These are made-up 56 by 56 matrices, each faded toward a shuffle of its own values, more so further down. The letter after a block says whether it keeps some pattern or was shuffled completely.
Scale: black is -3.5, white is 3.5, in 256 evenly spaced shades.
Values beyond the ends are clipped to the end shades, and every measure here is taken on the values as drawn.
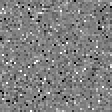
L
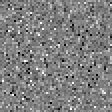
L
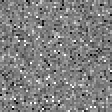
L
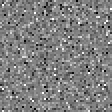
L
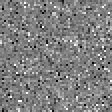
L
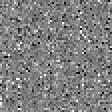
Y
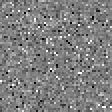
L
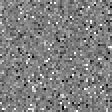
L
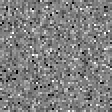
L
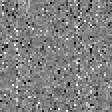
Y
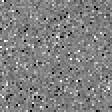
L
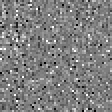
Y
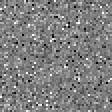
L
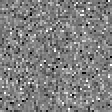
L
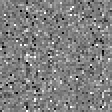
Y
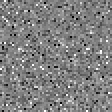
L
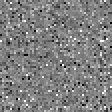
Y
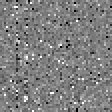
Y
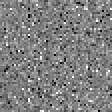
Y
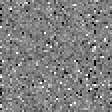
Y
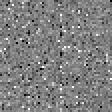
Y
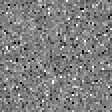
L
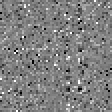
Y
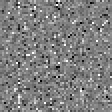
Y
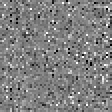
Y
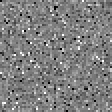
L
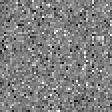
Y
